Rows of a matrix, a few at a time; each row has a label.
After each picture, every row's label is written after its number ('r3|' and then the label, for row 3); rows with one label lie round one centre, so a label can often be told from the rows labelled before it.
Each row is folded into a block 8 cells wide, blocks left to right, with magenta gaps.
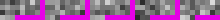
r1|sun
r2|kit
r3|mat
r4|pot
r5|sun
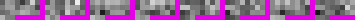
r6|sun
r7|sun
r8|mat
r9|mat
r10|pot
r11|pot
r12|mat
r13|pot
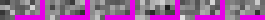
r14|pot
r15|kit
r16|kit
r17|mat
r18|sun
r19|sun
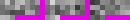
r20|mat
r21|mat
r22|pot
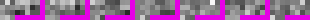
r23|mat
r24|mat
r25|kit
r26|kit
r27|sun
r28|sun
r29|sun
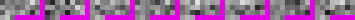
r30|sun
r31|pot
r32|mat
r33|sun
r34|mat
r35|mat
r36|kit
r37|mat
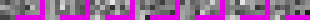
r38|pot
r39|mat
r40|mat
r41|kit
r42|sun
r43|mat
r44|kit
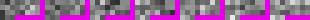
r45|pot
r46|pot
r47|kit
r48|kit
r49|sun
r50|kit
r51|mat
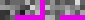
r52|pot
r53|sun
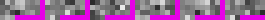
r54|mat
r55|kit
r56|pot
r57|mat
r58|mat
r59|kit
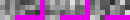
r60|kit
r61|mat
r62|sun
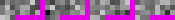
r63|sun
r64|pot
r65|kit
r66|sun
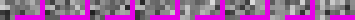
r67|pot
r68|pot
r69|pot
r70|pot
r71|sun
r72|pot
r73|sun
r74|mat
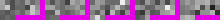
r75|pot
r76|pot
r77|sun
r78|pot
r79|mat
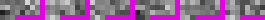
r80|pot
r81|mat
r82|kit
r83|pot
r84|kit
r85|sun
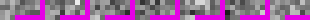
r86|kit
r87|sun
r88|kit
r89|pot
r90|mat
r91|pot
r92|sun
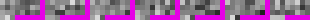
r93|kit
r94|mat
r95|kit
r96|sun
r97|kit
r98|kit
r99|mat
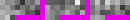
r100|kit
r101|sun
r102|mat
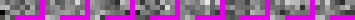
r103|pot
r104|sun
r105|kit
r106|pot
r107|mat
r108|pot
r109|mat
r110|kit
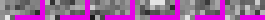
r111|kit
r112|kit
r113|pot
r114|mat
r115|kit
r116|sun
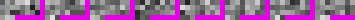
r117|mat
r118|kit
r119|kit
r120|pot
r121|pot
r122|sun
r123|kit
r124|mat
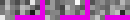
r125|sun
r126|sun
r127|sun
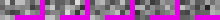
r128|mat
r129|sun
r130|sun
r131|pot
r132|pot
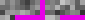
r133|kit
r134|mat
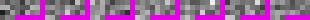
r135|pot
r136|sun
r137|kit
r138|sun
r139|sun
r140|sun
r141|kit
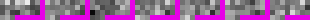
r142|mat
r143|kit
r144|pot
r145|sun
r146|sun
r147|kit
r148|sun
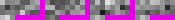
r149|kit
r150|pot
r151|mat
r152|mat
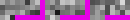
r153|kit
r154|mat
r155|sun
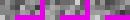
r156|sun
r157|sun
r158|kit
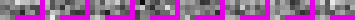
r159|mat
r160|kit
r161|mat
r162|pot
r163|kit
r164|mat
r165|kit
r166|mat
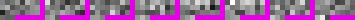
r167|pot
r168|kit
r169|sun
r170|mat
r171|mat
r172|mat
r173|sun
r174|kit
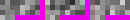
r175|sun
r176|kit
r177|sun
